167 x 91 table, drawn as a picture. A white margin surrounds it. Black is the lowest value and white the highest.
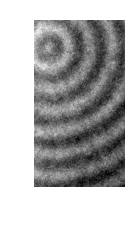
Slope: up to the top left. Odd rows or columns: none. Histogram: bell-shaped. Rings: centred on the top left. Ninth with the highest average: top left. Average level on the scale: 40%.
